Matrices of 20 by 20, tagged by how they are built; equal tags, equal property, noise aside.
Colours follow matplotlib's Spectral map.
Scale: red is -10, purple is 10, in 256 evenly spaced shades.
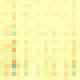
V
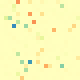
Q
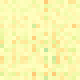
V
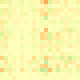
V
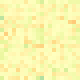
V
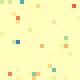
Q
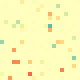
Q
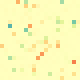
Q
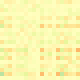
V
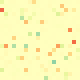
Q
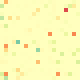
Q
